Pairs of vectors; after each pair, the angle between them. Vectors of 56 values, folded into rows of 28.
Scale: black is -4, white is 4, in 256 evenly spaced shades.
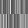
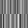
partly opposed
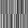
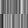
partly opposed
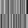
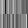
orthogonal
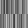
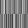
nearly opposite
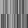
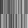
nearly opposite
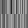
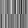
nearly opposite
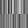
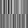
nearly parallel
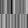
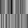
nearly parallel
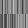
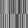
partly opposed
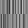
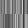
partly aligned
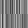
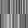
orthogonal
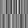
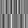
nearly parallel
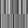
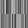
partly opposed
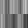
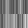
nearly opposite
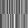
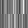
partly aligned
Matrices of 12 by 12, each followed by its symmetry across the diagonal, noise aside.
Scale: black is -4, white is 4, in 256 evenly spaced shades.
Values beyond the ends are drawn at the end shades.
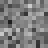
neither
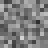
antisymmetric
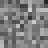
neither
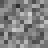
symmetric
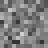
neither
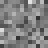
symmetric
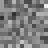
neither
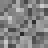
symmetric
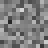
antisymmetric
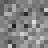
symmetric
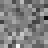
antisymmetric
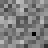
symmetric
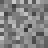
symmetric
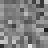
antisymmetric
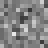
neither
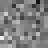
antisymmetric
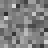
antisymmetric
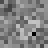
symmetric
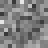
symmetric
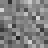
antisymmetric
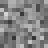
neither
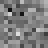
neither
